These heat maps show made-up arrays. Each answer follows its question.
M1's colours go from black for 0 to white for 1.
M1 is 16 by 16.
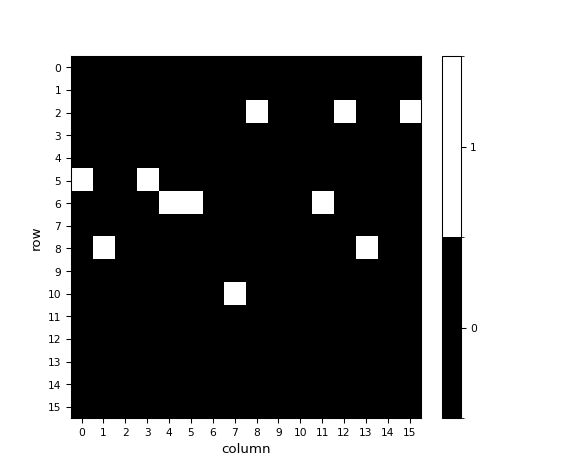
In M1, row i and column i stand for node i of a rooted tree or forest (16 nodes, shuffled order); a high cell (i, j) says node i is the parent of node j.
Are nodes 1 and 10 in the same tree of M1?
no
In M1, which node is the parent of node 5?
6
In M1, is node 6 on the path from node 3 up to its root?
yes
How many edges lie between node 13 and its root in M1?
2
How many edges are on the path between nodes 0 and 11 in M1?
3
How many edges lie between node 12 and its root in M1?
1
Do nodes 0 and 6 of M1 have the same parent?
no
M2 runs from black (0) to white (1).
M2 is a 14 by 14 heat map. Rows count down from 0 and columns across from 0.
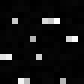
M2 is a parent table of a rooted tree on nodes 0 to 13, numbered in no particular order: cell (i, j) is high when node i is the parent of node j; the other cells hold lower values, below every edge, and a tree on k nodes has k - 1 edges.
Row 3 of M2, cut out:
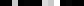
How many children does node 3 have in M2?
4
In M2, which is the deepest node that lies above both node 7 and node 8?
3
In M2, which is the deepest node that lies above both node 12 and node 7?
3
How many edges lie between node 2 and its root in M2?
2
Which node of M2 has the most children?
3
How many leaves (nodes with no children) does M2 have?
10
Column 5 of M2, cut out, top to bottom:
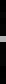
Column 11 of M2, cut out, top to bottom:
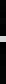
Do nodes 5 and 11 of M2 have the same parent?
yes
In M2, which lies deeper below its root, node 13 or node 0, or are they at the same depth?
node 0
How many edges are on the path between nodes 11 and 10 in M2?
5
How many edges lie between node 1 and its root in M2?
3
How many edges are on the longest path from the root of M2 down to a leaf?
4
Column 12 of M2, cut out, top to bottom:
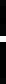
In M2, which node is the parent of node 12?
6
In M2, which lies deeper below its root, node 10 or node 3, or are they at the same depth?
the same depth
